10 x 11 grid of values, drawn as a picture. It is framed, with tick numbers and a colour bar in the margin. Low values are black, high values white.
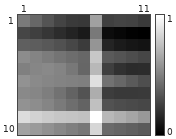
Calmest part: middle left. Odd lines: column 7. Ninth with the lowest average: top right. Slope: up to the bottom left. Roughest part: bottom middle.
